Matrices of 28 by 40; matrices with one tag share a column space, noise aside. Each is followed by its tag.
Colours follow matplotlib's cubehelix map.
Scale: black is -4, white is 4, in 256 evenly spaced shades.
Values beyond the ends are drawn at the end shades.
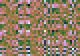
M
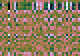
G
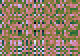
M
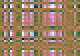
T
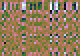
G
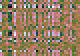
T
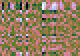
G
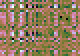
T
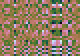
M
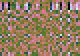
G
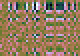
G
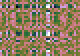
T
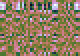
G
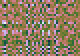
M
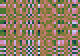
M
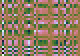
M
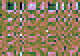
G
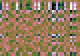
G
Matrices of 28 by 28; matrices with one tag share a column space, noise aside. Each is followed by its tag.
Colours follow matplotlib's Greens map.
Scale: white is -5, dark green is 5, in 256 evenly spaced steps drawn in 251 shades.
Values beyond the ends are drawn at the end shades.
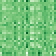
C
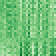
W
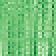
W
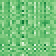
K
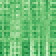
W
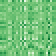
C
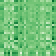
C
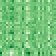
C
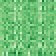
C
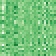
K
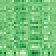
C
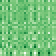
C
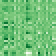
C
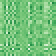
K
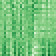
W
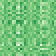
K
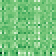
C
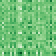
C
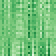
W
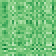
K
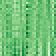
W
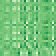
C
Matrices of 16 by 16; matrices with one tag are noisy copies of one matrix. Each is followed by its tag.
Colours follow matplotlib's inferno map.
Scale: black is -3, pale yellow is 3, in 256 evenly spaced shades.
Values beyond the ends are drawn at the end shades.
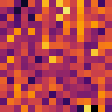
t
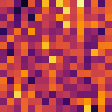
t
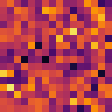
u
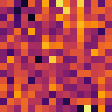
t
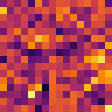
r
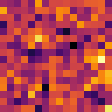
r
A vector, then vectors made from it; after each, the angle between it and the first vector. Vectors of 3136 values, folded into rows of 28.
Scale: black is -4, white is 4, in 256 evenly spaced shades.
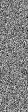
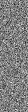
partly opposed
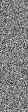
nearly parallel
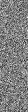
nearly opposite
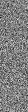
partly aligned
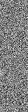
partly opposed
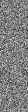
nearly parallel
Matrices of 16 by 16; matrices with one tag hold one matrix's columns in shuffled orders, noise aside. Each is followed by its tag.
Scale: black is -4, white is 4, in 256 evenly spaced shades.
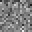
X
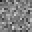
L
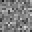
L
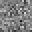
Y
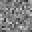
L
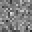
Y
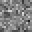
Y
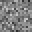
L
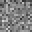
X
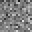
X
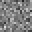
L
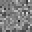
Y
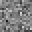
Y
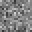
Y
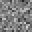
L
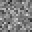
L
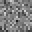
Y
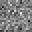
Y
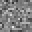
L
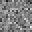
L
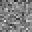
X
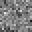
Y
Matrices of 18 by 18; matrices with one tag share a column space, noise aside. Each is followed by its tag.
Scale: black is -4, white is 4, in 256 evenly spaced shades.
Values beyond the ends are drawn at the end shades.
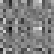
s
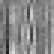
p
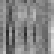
p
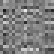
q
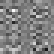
q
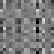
s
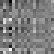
s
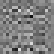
q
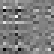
q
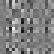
s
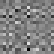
q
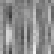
p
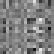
s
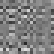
q
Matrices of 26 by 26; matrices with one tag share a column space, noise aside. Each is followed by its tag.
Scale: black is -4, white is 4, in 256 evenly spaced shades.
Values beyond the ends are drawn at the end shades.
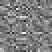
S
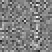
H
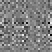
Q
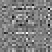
S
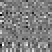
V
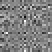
S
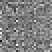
H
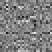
S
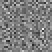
H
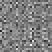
H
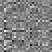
H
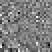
V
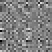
H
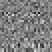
V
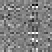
S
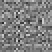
Q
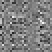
Q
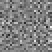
Q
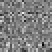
V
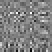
V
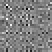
S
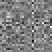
Q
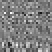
V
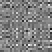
H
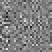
Q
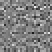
S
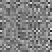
H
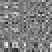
V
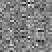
H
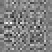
Q
